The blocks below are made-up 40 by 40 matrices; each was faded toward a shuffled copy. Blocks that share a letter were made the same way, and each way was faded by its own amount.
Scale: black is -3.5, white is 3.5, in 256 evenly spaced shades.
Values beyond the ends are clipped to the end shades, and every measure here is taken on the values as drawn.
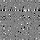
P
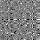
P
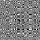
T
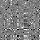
P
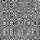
T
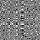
T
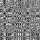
T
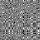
T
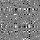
P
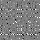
P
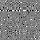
P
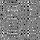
P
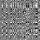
T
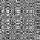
T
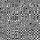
T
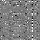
P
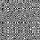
T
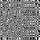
T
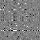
P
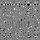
P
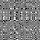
T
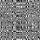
T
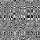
T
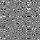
P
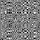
T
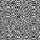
T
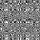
T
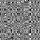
T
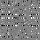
P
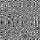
T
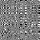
T
